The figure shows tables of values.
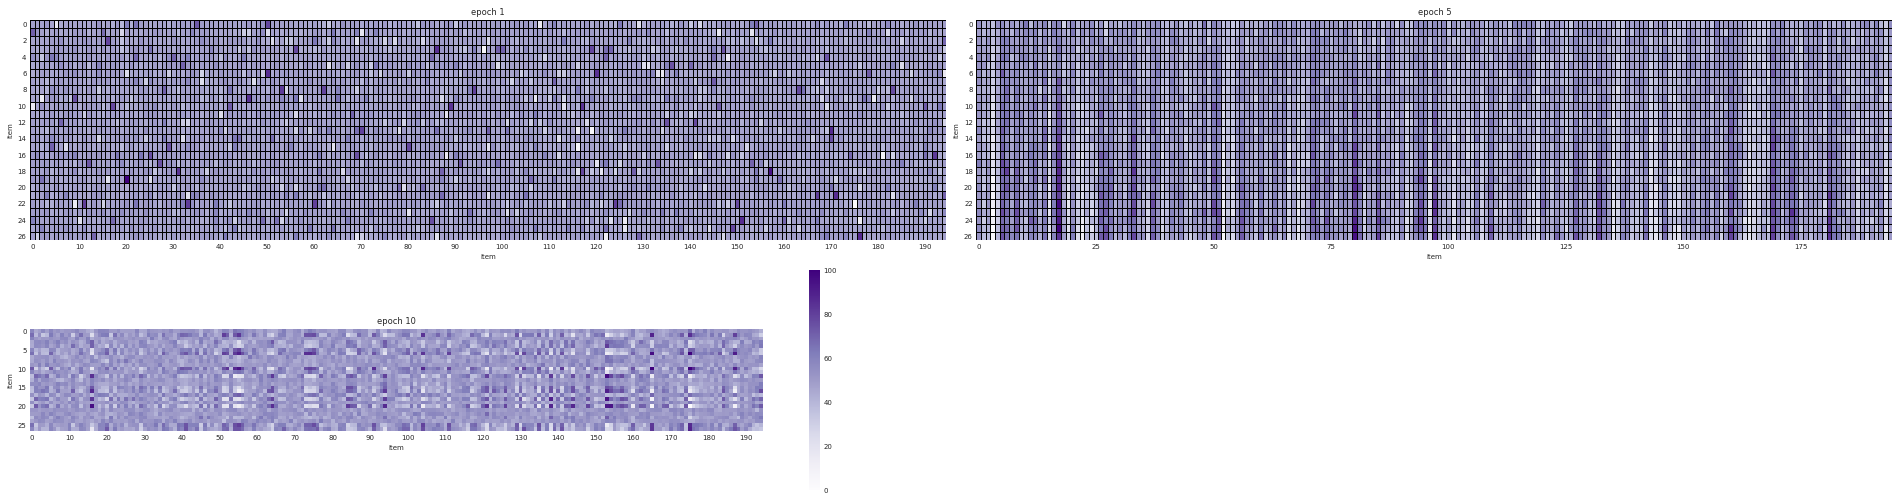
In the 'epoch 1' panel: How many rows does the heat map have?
27
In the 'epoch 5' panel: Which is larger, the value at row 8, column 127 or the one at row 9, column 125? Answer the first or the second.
the first
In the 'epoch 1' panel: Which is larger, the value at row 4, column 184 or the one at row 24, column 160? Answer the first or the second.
the second
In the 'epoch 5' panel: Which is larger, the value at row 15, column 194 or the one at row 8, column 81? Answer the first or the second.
the first
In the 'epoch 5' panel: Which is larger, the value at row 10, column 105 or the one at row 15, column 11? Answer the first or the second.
the second
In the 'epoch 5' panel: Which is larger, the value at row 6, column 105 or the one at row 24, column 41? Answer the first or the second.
the second
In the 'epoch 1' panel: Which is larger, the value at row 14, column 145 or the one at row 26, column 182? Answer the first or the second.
the second
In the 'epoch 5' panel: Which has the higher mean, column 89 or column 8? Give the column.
8
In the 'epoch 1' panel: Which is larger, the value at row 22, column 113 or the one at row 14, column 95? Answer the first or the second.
the second
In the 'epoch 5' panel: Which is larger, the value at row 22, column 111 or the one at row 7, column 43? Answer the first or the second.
the second
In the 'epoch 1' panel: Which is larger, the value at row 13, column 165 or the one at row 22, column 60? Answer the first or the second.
the second
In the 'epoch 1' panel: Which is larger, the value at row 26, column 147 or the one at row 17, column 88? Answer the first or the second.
the second
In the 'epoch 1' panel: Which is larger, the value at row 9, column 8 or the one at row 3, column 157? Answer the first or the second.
the second
